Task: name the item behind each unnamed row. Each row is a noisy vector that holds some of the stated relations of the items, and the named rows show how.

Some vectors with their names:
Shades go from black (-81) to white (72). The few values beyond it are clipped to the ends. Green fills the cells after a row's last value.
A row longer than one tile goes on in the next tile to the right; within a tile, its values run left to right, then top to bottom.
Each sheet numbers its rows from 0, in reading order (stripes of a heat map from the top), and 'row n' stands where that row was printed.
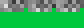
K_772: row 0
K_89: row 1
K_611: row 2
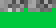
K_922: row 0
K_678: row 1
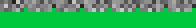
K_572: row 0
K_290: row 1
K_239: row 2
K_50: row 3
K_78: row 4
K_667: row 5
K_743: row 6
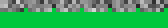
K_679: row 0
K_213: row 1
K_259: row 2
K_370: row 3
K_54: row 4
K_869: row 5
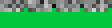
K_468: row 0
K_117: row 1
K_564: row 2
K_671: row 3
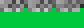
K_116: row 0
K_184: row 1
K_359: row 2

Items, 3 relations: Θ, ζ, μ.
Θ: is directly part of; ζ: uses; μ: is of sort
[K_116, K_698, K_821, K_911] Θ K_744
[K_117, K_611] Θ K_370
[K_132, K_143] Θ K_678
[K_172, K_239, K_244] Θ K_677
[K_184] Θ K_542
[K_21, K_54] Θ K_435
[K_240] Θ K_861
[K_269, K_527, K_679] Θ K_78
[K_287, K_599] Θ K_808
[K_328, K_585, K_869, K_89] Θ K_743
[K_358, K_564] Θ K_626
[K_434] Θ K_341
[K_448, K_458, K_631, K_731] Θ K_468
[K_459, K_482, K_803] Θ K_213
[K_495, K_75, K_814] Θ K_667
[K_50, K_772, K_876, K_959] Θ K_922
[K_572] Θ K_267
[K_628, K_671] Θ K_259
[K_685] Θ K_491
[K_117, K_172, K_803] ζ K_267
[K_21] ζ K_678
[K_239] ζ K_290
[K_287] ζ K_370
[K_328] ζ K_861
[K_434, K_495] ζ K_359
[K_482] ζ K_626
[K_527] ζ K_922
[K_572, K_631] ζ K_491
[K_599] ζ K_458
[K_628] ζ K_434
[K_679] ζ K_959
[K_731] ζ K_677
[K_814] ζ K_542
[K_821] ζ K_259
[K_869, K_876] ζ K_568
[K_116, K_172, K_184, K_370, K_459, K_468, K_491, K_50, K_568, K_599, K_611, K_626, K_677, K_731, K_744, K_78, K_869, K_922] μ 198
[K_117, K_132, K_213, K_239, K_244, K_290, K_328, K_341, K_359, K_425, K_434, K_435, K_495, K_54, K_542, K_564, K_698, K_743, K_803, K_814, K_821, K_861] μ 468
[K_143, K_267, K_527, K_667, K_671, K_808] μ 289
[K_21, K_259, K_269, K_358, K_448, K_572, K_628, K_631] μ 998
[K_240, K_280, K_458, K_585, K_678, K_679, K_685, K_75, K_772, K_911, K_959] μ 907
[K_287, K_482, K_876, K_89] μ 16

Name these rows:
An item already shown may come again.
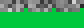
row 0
K_808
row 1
K_568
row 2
K_814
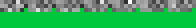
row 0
K_527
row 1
K_89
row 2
K_359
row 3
K_328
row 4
K_21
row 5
K_280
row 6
K_959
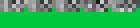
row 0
K_448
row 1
K_458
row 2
K_458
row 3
K_631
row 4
K_677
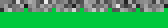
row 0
K_821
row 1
K_628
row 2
K_491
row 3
K_50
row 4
K_876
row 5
K_698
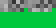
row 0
K_458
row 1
K_744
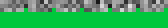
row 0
K_359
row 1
K_458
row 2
K_626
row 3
K_803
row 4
K_267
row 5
K_358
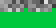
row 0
K_50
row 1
K_482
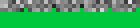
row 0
K_679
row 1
K_434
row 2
K_495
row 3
K_459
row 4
K_599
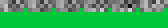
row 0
K_911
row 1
K_75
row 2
K_75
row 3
K_468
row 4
K_491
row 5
K_269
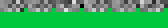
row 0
K_731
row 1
K_626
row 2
K_287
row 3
K_50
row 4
K_244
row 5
K_172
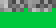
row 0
K_585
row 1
K_744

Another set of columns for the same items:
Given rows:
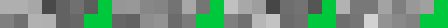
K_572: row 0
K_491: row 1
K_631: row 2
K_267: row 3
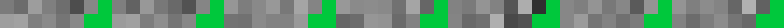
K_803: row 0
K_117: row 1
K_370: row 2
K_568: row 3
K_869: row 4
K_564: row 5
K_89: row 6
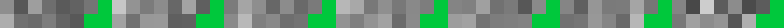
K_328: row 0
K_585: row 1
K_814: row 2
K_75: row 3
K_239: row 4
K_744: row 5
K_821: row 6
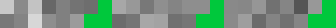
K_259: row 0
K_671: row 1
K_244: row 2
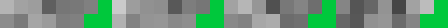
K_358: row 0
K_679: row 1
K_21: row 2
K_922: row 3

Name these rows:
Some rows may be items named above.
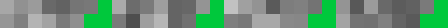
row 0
K_628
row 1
K_527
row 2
K_448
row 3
K_328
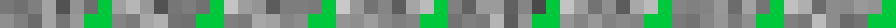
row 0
K_172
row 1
K_21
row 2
K_448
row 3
K_959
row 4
K_599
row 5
K_959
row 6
K_78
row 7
K_678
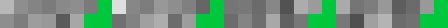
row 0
K_911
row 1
K_458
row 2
K_50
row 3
K_527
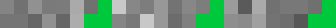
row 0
K_116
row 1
K_280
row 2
K_743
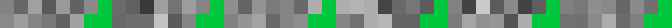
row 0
K_698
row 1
K_731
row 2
K_359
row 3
K_572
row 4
K_821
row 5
K_287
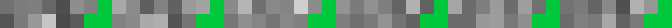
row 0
K_876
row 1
K_772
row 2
K_626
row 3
K_89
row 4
K_468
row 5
K_50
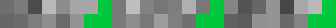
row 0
K_677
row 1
K_482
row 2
K_922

